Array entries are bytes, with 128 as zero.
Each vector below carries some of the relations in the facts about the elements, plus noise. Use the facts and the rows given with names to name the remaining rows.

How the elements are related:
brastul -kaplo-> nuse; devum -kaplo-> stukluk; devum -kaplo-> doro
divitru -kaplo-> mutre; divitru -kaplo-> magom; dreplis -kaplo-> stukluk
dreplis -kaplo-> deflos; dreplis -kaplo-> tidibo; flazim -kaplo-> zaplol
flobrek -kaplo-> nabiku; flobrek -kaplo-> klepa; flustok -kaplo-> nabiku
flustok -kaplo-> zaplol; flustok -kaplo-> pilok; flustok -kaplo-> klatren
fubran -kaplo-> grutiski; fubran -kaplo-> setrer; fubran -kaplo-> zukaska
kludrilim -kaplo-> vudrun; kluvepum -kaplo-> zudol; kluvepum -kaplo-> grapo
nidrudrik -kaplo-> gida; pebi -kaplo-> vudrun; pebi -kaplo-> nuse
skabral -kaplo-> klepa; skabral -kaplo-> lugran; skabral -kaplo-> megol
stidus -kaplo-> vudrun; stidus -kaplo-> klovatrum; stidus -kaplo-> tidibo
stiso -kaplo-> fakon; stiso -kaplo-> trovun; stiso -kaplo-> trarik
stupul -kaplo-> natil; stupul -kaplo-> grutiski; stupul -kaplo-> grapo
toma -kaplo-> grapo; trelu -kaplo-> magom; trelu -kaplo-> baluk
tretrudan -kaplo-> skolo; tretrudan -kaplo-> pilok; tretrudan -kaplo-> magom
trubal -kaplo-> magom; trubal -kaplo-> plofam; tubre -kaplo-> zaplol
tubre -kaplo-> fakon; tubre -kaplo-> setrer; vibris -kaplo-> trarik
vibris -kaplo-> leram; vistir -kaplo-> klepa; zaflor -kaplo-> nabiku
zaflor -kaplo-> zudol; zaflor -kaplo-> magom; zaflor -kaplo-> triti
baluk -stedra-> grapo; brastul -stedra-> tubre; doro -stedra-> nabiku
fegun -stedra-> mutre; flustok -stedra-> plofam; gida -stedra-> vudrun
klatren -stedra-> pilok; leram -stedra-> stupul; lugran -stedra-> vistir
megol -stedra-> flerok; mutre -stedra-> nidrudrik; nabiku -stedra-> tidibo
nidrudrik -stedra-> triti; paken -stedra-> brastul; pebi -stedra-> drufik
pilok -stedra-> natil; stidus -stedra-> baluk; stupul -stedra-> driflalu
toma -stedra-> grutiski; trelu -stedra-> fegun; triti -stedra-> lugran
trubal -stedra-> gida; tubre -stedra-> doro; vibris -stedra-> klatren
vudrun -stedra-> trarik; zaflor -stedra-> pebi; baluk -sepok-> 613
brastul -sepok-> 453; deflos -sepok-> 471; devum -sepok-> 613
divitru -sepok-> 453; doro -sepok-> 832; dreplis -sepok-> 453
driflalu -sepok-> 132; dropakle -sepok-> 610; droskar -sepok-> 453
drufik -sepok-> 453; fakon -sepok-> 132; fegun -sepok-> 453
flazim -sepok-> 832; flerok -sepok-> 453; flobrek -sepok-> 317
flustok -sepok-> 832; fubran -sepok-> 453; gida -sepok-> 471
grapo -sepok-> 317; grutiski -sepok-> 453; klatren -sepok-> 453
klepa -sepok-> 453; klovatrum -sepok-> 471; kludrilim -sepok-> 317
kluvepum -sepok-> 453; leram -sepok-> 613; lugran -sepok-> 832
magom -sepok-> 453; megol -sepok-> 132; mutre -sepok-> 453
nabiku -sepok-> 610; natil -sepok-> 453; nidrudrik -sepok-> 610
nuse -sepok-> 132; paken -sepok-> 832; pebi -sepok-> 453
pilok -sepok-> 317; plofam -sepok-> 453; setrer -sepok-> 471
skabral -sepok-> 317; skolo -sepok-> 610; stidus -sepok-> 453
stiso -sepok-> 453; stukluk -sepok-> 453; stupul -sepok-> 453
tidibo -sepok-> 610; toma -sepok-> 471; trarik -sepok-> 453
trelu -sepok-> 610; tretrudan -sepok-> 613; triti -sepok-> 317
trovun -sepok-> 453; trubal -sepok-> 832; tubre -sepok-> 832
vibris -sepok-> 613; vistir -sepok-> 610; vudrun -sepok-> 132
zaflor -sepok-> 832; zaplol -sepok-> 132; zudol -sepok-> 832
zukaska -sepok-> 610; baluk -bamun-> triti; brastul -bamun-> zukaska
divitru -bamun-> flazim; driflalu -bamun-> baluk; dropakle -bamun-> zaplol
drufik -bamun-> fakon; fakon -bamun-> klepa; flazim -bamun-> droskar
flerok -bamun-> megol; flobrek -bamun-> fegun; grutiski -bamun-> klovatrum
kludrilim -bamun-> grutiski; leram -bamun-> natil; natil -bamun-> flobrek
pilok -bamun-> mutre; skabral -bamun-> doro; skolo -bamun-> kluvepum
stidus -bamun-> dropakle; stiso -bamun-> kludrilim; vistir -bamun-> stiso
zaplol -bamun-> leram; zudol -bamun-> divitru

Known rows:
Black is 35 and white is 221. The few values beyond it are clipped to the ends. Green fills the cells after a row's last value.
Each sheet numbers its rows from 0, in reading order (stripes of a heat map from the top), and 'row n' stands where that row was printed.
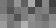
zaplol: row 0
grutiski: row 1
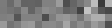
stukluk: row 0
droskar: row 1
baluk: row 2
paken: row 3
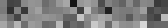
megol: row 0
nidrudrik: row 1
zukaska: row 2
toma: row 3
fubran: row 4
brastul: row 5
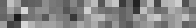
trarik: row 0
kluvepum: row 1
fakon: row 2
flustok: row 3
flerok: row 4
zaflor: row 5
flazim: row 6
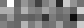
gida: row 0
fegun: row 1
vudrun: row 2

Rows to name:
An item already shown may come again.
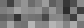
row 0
fegun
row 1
stupul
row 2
megol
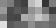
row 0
brastul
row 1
lugran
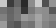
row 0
flerok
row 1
klovatrum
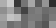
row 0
lugran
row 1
drufik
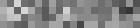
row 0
skabral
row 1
leram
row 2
triti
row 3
devum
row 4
stidus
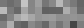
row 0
trelu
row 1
dropakle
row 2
tidibo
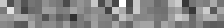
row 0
grapo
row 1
klepa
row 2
fegun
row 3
klovatrum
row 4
trubal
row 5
devum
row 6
lugran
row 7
pilok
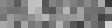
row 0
tretrudan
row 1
zudol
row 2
kludrilim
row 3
driflalu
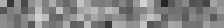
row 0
grutiski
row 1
doro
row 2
trelu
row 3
flobrek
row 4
vibris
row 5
vistir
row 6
pebi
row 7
mutre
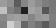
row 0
toma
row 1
skolo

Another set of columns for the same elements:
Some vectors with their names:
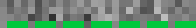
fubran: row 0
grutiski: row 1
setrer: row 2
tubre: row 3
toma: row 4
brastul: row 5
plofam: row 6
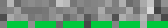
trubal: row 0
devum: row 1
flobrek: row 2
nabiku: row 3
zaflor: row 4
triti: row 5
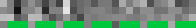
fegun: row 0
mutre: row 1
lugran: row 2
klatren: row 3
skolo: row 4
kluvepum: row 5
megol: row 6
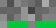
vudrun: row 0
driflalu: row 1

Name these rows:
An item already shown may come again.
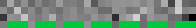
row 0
paken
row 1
leram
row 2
tretrudan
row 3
kluvepum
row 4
doro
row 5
zukaska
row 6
vistir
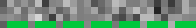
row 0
skolo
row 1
trelu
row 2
skabral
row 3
klepa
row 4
kludrilim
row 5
mutre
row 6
stidus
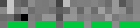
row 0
vistir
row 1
baluk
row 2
zudol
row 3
vibris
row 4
droskar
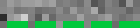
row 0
doro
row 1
grapo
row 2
vibris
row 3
klepa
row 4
trarik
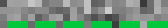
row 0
dropakle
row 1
flobrek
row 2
pilok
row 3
klovatrum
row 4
tidibo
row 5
stidus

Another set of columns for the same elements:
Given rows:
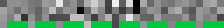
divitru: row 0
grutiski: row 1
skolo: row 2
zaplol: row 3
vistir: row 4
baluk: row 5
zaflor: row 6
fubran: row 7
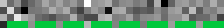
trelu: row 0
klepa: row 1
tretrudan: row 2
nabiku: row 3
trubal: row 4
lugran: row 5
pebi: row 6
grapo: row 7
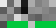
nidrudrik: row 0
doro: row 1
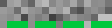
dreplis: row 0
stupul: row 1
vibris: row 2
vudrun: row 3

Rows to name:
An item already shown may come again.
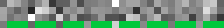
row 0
toma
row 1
fegun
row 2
mutre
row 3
pilok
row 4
tidibo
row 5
kludrilim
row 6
skabral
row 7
flobrek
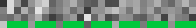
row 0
stidus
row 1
flobrek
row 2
skabral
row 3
mutre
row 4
brastul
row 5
skabral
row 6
kluvepum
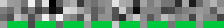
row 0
driflalu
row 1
vistir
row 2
fegun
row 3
klovatrum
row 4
dropakle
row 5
megol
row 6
triti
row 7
kluvepum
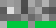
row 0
leram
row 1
devum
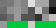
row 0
pilok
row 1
dropakle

